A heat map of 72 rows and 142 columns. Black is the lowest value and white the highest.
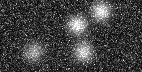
Neither half mirrors the other. Most values sit low, with a long tail of high ones. No single row or column stands out from its neighbours. No overall slope runs across the table. There are four bumps.
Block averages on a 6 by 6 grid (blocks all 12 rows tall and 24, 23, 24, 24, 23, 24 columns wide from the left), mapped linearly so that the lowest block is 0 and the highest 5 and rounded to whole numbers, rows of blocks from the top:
000140 / 001440 / 001400 / 020300 / 040500 / 010100
